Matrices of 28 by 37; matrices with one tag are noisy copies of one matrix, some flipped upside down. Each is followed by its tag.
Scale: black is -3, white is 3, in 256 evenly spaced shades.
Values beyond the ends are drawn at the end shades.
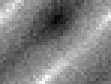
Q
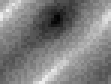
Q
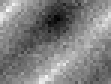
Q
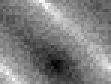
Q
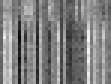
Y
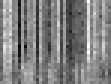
Y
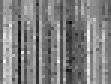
Y
